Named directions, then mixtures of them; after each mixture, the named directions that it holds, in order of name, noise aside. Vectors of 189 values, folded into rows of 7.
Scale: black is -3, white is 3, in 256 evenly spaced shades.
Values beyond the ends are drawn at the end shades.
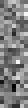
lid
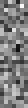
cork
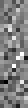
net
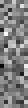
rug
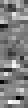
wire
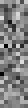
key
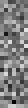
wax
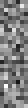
cork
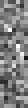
cork, net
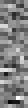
cork, wire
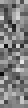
key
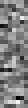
cork, wire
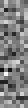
lid, wax, wire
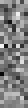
key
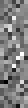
net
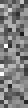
key, rug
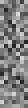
key, wax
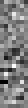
cork, net, wire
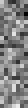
lid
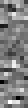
wire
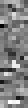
wire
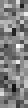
cork, lid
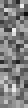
cork, lid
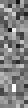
cork, key, lid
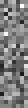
cork, rug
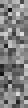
key, lid, rug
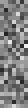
key, wax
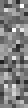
cork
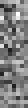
key, lid, wire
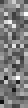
key, lid, net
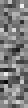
cork, net, wire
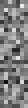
cork, net
